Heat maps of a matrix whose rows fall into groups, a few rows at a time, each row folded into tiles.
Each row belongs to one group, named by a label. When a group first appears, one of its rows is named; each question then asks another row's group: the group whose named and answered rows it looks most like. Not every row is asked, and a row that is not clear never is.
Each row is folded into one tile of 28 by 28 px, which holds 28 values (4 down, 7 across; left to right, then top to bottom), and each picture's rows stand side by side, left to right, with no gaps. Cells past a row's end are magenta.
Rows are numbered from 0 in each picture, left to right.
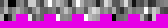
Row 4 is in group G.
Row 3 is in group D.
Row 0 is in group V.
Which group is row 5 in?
V
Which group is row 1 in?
D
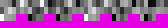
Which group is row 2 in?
G
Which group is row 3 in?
D
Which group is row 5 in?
V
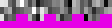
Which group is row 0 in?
D
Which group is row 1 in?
V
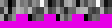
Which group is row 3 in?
G
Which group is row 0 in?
V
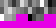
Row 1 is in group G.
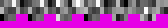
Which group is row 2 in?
D
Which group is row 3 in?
G
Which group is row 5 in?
V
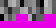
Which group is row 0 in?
G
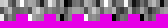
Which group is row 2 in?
V
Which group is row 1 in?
D
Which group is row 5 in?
G
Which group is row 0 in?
D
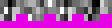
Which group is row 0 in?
V
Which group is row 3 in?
V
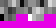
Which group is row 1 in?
D
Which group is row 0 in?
G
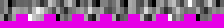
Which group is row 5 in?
V
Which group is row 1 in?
D
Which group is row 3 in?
V
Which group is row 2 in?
G
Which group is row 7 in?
G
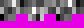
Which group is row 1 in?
V
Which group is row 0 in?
G
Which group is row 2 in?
G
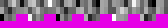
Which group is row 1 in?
D
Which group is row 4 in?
D
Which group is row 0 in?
G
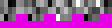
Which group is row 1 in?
G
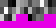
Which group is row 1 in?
G
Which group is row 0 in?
V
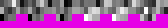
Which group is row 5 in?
V
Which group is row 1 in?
G
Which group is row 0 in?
G
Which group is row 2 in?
V
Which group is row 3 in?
D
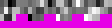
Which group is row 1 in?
G
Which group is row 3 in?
D
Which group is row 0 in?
V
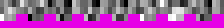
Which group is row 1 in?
G
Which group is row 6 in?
D
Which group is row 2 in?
V
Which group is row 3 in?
V
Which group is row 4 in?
V
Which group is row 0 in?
D
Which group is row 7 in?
V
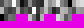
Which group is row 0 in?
G
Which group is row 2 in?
D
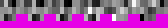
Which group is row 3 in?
V
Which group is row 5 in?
G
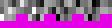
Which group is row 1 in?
V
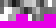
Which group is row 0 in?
D
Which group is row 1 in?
D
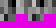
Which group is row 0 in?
V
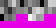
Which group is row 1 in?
D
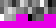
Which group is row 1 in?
G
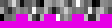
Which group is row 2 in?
D
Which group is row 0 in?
G
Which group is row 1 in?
V
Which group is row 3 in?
V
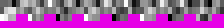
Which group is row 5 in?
D
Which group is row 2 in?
G
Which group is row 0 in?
D
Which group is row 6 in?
G
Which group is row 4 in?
G
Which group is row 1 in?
D
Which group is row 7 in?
V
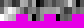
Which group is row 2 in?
G
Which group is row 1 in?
V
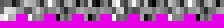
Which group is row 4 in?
D
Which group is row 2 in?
G
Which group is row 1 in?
D
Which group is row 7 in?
G
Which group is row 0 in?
D
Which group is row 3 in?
V
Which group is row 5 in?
V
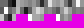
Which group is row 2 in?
D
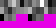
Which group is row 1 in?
G
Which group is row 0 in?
G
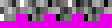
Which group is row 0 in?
D
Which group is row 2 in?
G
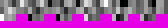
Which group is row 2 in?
G
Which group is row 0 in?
D
